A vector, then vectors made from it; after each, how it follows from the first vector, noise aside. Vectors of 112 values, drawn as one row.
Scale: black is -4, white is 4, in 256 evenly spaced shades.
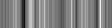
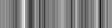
negated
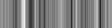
negated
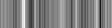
negated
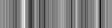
negated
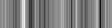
negated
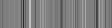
partly zeroed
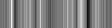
reversed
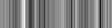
negated
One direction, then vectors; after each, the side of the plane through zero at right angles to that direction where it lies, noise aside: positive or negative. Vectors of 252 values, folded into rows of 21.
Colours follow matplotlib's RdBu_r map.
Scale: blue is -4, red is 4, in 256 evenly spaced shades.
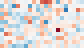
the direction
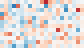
positive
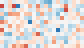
negative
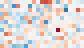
positive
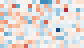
negative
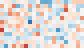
negative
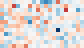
negative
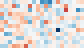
negative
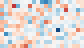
negative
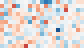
negative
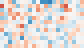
negative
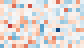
negative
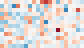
positive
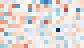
negative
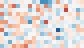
negative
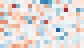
negative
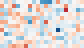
negative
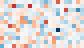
negative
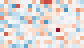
positive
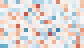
negative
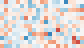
positive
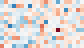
positive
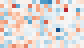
negative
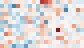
positive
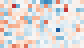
negative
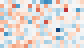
negative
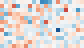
negative
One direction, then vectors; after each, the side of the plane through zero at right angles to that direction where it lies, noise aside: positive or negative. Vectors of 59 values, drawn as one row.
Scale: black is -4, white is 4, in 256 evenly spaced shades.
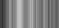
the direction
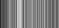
positive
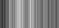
positive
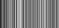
positive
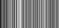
positive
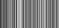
positive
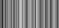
positive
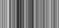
negative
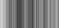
negative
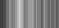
positive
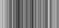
negative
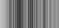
negative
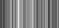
positive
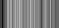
positive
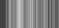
positive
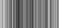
negative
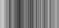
negative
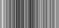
negative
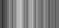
positive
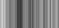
negative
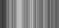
positive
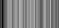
positive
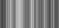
positive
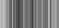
negative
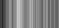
positive
